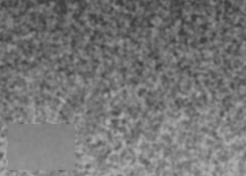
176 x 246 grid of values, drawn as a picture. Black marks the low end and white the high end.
Slope: up to the bottom. Odd patch: calmer, in the bottom left. Grain: blotchy. Calmest part: bottom left.
